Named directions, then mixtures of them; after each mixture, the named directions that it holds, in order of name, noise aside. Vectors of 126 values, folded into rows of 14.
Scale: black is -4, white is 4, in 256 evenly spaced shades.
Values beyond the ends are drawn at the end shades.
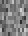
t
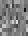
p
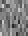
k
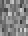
t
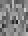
p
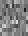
p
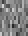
k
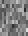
k, p, t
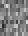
k, p, t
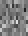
p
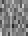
k, t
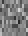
k, p, t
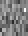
k, p, t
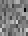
p, t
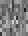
k, p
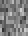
t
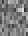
k, p, t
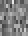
p, t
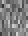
k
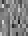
k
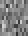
k, p, t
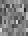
k, p, t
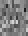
p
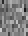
k, p, t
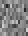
k, p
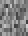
p, t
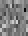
p
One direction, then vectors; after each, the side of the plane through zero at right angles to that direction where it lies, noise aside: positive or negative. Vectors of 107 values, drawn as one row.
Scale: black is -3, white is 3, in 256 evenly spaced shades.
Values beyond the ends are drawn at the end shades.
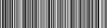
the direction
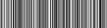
negative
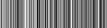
negative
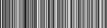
positive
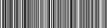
positive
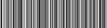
negative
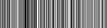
positive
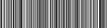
negative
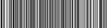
negative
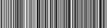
negative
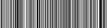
negative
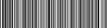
positive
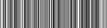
positive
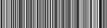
negative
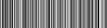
positive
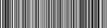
positive
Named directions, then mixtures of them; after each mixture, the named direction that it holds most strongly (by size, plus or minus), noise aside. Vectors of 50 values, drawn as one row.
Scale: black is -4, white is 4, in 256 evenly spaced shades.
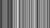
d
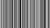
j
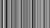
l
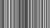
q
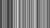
d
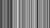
d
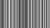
q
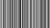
j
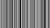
j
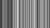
d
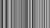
l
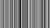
j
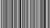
j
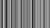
l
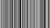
j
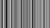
l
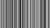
j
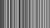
q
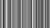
l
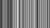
d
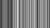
d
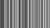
q
